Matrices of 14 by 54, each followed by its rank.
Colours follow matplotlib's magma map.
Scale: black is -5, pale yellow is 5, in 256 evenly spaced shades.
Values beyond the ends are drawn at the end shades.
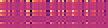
one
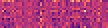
three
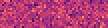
full rank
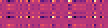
one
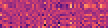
three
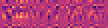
three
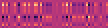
one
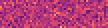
full rank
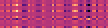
one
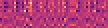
three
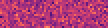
full rank
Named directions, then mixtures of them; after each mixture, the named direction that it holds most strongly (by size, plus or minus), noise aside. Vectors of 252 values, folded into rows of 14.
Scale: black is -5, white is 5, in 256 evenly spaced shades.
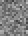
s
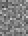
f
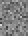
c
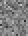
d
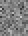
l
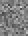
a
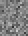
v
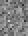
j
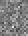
v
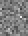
c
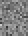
c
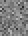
l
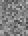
s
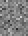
l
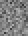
j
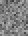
v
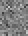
a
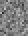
j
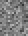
j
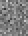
f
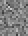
d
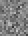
v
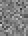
l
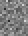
j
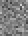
f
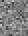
c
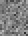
v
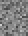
c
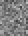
s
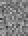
c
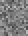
a
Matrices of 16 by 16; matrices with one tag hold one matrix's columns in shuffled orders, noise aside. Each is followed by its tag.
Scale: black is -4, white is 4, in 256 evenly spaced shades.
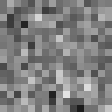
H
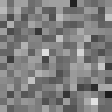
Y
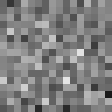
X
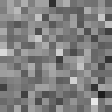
Y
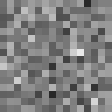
Y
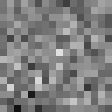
X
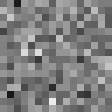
Y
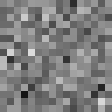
Y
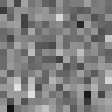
H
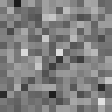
Y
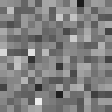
Y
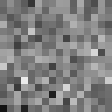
X
